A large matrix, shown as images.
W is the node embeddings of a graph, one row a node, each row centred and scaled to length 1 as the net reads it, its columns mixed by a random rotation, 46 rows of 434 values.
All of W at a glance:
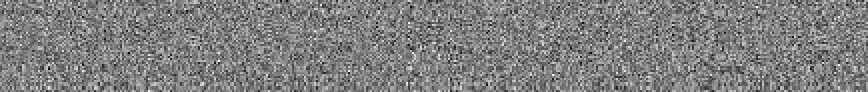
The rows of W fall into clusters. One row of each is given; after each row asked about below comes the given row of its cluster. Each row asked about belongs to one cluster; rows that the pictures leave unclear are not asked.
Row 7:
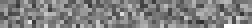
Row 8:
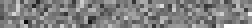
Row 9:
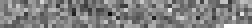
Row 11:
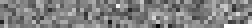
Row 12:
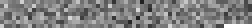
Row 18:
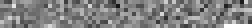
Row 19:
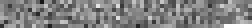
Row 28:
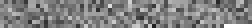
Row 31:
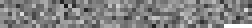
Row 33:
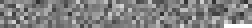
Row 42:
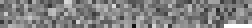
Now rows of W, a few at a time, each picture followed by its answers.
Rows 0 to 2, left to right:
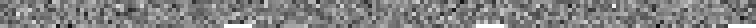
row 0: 11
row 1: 18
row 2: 31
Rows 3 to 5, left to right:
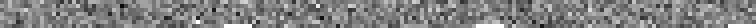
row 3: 9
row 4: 19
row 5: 28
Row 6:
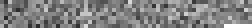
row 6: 28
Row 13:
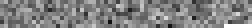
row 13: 11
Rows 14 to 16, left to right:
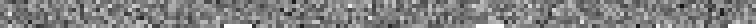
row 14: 28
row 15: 19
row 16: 42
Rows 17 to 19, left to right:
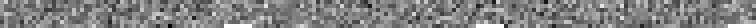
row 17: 11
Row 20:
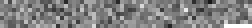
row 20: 11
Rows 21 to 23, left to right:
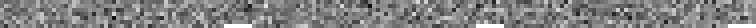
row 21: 12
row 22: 18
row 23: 9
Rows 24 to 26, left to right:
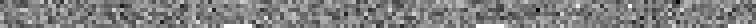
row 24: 9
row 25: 12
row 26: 12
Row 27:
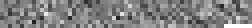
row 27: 7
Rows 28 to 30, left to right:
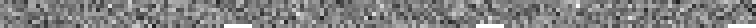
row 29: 7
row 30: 12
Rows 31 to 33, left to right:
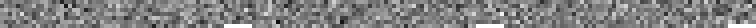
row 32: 8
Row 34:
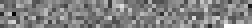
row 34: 33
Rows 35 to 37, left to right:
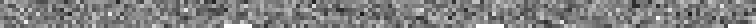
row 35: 33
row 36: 9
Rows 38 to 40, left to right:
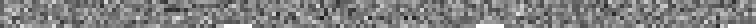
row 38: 8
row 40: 8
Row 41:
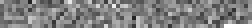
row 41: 42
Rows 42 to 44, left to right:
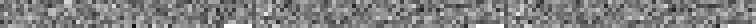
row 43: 8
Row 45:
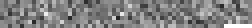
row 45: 7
